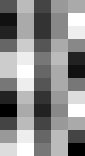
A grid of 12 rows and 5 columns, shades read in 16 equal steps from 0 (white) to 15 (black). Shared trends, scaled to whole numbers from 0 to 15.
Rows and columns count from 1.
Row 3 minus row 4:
4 2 2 2 -6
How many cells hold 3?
3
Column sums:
107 33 125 66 81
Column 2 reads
4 5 5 3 1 0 1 4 5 4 1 0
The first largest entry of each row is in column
3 1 1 3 5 5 3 1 1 1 5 5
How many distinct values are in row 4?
5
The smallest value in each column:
2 0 8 4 0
